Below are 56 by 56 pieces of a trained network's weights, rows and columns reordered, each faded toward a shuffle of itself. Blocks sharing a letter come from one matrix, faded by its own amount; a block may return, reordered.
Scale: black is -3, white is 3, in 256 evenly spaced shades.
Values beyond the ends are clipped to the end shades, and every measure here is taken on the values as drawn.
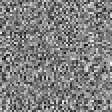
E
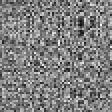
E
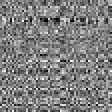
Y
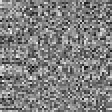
E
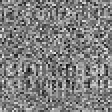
E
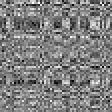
Y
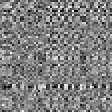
Y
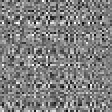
Y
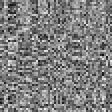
E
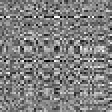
Y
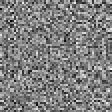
E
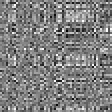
Y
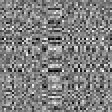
Y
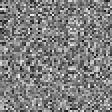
E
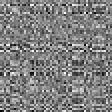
Y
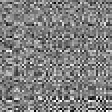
Y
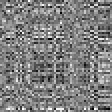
Y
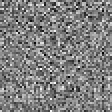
E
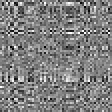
Y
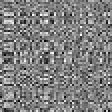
Y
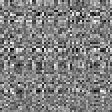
Y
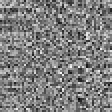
E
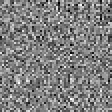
E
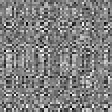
Y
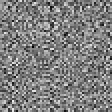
E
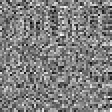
E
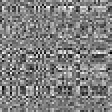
Y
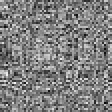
E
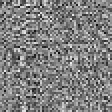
E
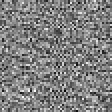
E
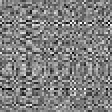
Y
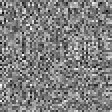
E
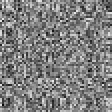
E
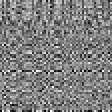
Y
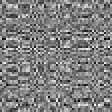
Y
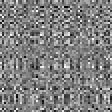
Y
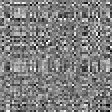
Y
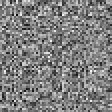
E
